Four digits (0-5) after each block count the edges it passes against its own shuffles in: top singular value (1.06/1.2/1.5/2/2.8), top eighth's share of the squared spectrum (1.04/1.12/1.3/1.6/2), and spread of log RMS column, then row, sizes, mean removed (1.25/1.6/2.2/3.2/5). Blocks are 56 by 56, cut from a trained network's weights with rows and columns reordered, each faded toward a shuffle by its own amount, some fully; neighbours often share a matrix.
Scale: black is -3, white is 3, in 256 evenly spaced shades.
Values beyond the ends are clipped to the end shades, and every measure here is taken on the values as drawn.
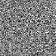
3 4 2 2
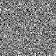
3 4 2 2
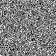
0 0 0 0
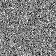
0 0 0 0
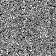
1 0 0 0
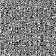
2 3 0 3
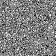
0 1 0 0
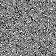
0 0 0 0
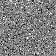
0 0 0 0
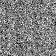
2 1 0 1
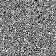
1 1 0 1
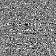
2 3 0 3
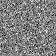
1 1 0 0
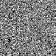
2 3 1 1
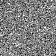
0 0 0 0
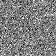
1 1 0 0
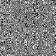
3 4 3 1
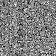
2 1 0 0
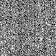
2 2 0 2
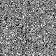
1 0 0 1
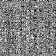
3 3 0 3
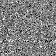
2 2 0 1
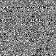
2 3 1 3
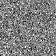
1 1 0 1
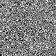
1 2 0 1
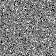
0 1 0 0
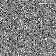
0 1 0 0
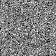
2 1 0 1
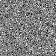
1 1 0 0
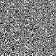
3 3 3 1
